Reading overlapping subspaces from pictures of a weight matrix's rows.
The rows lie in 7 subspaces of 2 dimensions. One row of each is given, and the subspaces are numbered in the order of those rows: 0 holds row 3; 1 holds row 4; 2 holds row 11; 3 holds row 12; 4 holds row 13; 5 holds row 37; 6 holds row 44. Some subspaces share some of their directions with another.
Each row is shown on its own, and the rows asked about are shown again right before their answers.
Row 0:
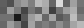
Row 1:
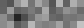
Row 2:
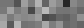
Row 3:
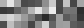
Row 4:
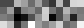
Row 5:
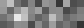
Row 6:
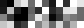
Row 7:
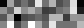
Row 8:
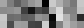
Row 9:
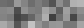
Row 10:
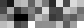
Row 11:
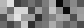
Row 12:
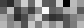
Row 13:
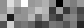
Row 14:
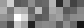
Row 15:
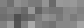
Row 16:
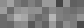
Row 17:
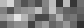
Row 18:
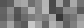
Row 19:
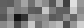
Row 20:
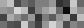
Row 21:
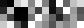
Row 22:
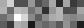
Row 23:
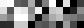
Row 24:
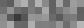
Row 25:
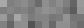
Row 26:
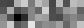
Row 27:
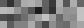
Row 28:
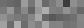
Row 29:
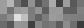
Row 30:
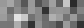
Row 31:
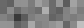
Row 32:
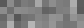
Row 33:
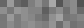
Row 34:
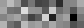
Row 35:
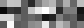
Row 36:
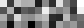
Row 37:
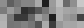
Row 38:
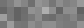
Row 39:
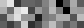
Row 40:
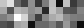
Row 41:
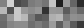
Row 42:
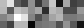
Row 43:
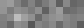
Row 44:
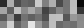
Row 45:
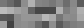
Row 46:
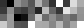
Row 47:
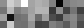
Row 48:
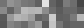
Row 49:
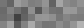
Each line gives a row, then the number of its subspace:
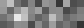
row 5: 5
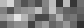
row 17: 0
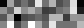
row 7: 6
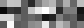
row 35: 0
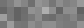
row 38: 0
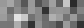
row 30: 2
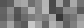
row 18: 5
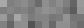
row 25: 6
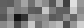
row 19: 2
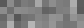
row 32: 6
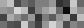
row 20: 2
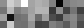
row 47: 4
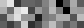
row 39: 2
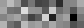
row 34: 1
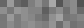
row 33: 6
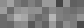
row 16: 5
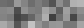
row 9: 1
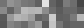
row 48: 5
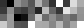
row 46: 4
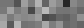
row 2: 3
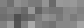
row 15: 3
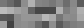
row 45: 0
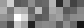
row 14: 3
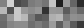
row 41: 6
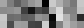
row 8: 5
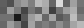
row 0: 1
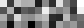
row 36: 6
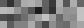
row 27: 0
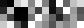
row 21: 2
